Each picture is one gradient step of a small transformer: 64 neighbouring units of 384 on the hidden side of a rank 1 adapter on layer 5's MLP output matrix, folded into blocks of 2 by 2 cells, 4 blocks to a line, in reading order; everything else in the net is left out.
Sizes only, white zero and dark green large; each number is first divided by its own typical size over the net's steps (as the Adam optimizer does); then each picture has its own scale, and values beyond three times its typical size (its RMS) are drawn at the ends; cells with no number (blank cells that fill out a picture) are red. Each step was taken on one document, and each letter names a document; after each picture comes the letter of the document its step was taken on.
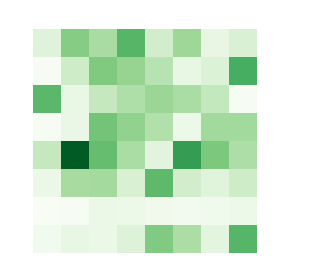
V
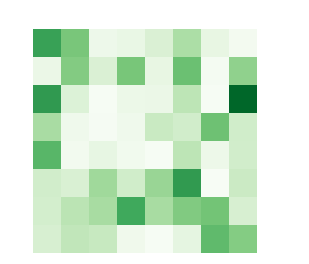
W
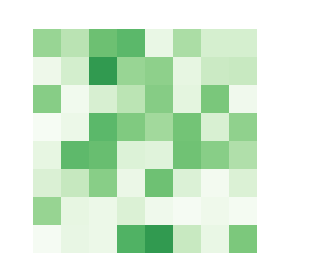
V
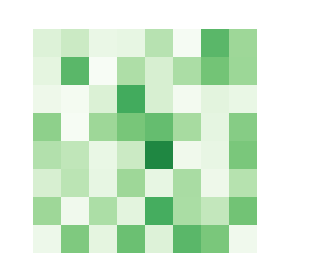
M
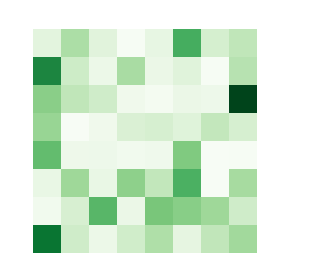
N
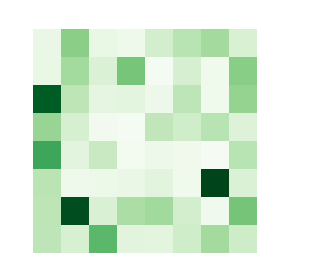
W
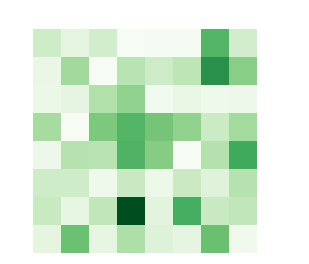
M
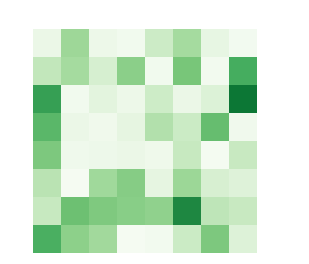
W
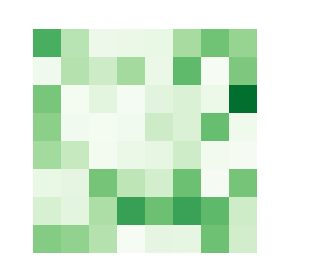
W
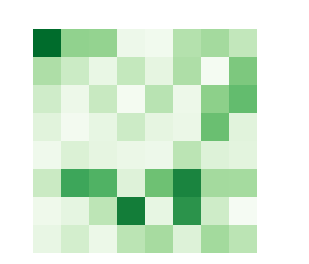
W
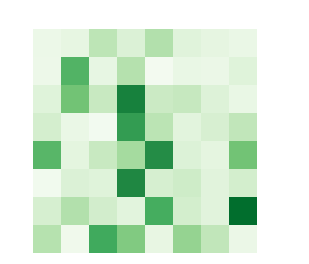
M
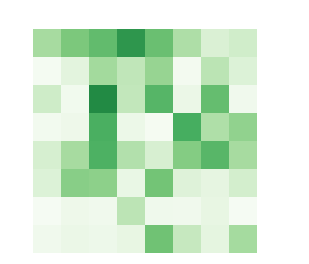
V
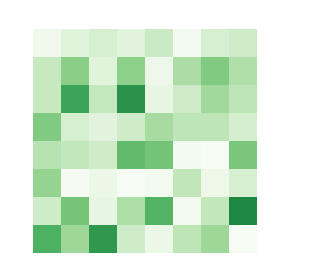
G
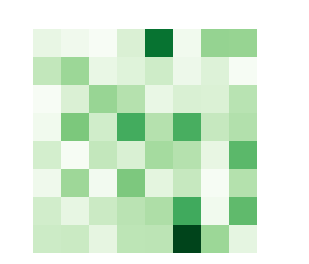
M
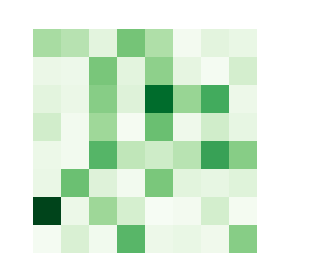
V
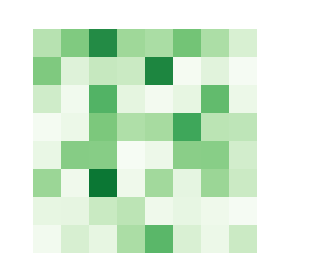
V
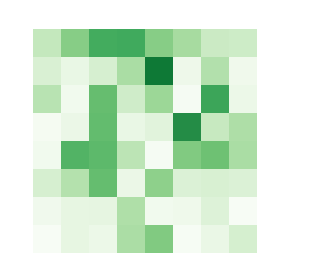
V
